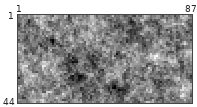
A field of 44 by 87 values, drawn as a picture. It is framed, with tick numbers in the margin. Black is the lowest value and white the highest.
The field is mottled with small blotches. There is no overall slope. No regular stripes run through it. No seam splits the table. The halves do not mirror each other. The ninth with the lowest average is the bottom middle. The values follow a bell shape. No single row or column stands out from its neighbours.
